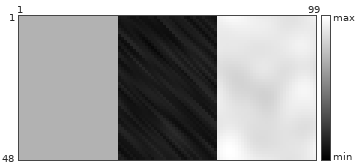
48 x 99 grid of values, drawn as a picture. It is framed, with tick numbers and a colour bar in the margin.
The table splits into one row of 3 panels. Panel 1,1: high, flat. Panel 1,2: very low, slanting down to the right, faint in contrast. Panel 1,3: very high, smooth, faint in contrast.
